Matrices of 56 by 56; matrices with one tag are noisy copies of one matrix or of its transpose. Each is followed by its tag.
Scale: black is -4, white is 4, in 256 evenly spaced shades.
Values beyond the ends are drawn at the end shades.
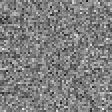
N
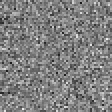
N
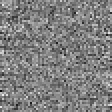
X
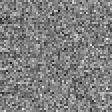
N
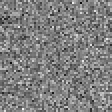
N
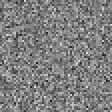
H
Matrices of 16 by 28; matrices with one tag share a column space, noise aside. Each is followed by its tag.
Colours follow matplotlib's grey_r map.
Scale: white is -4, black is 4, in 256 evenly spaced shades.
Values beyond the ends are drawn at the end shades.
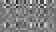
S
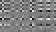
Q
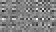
Q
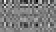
S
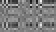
S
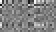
S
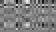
S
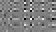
Q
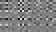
Q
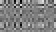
S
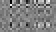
S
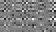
Q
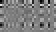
S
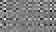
Q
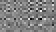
Q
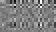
S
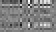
S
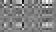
S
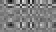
S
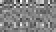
S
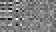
Q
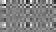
S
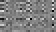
Q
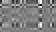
S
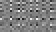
Q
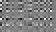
Q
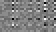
Q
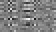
Q
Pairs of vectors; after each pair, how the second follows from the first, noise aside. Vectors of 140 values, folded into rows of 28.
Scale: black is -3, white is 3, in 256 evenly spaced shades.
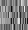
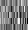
copied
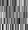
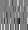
partly zeroed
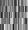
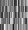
copied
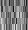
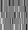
partly zeroed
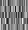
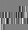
partly zeroed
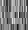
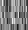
copied
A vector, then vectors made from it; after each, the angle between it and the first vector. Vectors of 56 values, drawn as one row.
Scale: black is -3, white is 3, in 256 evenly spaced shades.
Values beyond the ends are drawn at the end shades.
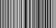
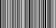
partly aligned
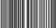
nearly opposite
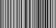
nearly parallel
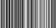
nearly opposite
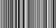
partly opposed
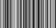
partly aligned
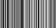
orthogonal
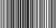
partly opposed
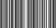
partly opposed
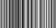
nearly opposite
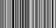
orthogonal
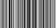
orthogonal
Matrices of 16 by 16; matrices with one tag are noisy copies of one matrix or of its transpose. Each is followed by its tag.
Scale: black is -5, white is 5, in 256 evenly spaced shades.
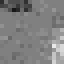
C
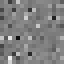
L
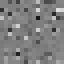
L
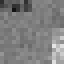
C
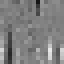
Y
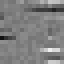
Y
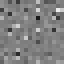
L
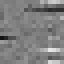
Y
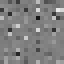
L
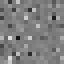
L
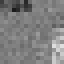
C
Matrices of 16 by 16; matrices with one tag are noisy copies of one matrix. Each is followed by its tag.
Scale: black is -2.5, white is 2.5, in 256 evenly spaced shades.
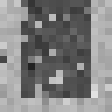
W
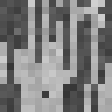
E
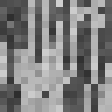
E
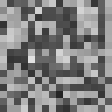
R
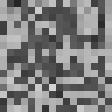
R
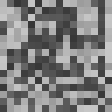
R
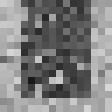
W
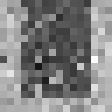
W
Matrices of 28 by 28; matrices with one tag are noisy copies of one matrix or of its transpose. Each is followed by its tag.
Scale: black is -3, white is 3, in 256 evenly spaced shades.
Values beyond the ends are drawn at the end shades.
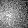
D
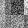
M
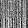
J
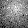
D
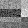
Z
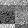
M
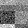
M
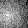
D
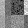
M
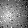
D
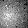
D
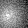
D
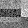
Z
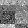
M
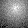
D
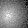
D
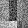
Z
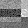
Z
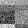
M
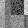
M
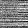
J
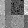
M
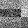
Z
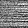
J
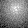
D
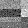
Z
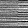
J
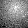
D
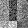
Z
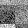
M
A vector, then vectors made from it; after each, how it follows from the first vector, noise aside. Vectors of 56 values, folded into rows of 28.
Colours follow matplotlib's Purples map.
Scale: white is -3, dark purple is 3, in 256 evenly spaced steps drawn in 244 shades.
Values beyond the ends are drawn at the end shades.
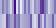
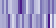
wrapped around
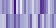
copied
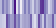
copied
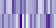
wrapped around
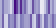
sign-scrambled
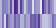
sign-scrambled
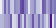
wrapped around
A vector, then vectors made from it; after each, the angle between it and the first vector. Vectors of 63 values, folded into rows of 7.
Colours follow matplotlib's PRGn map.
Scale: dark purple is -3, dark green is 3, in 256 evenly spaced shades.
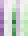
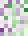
partly aligned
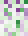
orthogonal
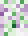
partly aligned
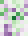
orthogonal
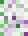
partly opposed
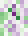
partly opposed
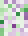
partly opposed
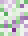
partly opposed
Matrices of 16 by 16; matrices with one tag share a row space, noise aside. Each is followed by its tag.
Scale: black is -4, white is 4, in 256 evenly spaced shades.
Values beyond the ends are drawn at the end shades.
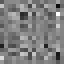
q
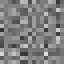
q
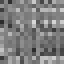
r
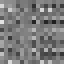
r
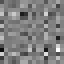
q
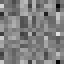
q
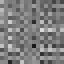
r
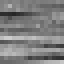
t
